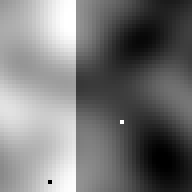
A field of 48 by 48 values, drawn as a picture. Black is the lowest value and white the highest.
Ninth with the lowest average: bottom right. Lone odd cells: 2, 1 higher and 1 lower than their neighbours. Seam: vertical, 40% of the way across, the left part higher.
